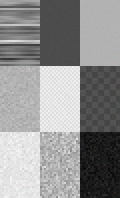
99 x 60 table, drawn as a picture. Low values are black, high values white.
It is made of 3 by 3 panels. Panel 1,1: middling, streaked across, strong in contrast. Panel 1,2: low, flat. Panel 1,3: high, flat. Panel 2,1: high, fine-grained, faint in contrast. Panel 2,2: very high, checkered, faint in contrast. Panel 2,3: low, checkered, faint in contrast. Panel 3,1: very high, fine-grained, faint in contrast. Panel 3,2: high, fine-grained. Panel 3,3: very low, fine-grained, faint in contrast.
